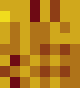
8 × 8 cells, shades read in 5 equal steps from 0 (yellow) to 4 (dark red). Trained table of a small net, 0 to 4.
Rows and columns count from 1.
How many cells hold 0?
1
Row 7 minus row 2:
3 1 0 -2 2 -1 2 1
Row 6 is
1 4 2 1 2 1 2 2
